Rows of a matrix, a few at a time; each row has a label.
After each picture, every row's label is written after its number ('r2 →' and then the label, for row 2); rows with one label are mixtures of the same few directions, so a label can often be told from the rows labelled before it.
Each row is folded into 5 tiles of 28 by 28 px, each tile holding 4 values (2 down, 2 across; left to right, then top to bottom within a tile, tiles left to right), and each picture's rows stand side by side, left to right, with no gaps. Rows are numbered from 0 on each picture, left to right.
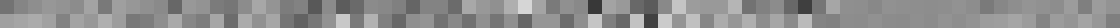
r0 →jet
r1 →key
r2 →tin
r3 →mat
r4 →key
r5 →mat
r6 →key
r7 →jet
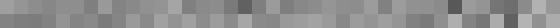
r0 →jet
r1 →mat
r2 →jet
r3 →key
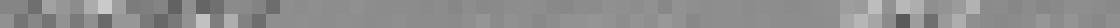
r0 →mat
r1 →tin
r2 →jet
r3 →tin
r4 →jet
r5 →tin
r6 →tin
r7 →tin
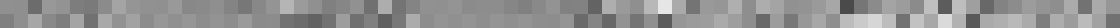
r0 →key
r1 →mat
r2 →jet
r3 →mat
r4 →mat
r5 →tin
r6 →jet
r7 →jet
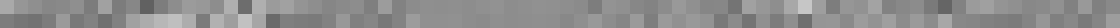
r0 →jet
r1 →jet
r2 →jet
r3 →tin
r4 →key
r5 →mat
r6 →mat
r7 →jet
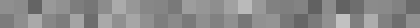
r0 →key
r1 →mat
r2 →tin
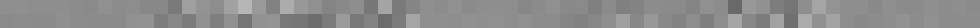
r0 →jet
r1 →mat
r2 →jet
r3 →mat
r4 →tin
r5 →key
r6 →tin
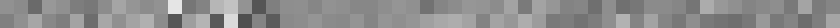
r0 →key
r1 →key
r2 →key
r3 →jet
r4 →tin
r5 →jet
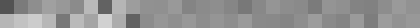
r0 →jet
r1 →mat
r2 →key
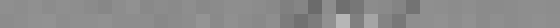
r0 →mat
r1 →tin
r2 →tin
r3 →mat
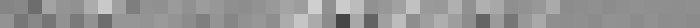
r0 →mat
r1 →tin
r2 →tin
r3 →tin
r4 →key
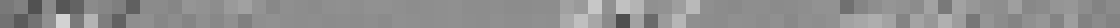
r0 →tin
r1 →mat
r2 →mat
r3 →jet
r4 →tin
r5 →key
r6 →jet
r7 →key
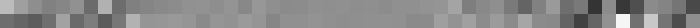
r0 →jet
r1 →jet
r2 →jet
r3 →mat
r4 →tin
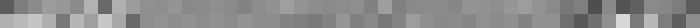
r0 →jet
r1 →mat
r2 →jet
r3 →mat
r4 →tin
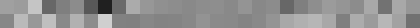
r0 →mat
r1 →jet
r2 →jet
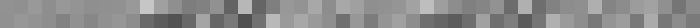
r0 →tin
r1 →jet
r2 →tin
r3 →jet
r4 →key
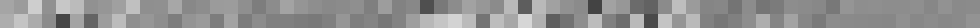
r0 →tin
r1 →key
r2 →jet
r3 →jet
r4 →key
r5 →tin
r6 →jet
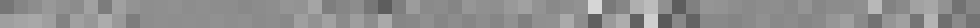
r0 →jet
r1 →mat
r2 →mat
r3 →mat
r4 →key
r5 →jet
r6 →key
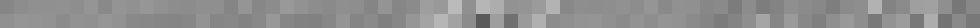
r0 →jet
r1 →jet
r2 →jet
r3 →tin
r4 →jet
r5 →tin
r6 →key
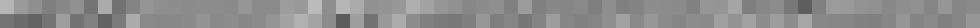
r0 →jet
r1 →jet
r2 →tin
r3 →jet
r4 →tin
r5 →mat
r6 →jet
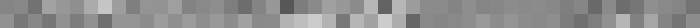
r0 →mat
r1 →mat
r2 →jet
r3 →tin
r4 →tin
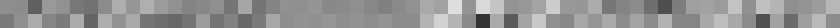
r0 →key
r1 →jet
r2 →mat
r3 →tin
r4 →mat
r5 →tin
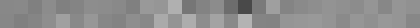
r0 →tin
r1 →mat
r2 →jet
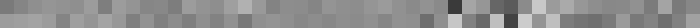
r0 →jet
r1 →mat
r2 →mat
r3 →key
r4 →jet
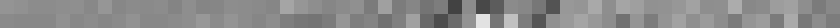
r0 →jet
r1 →tin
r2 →jet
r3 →tin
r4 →tin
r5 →key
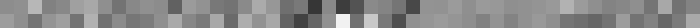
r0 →key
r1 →key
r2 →tin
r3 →tin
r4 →jet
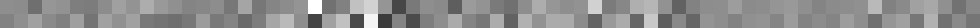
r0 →key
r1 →jet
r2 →key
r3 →key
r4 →key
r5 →key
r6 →key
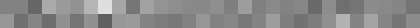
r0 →mat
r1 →jet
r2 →tin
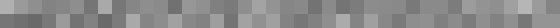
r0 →jet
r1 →key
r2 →tin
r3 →mat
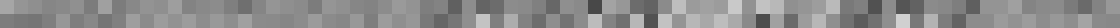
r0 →jet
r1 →mat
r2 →key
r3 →tin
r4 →key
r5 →tin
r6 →tin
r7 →mat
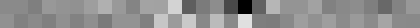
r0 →mat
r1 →mat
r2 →mat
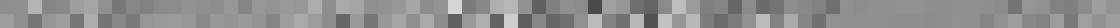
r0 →key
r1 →jet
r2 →tin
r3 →key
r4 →key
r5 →tin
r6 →tin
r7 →key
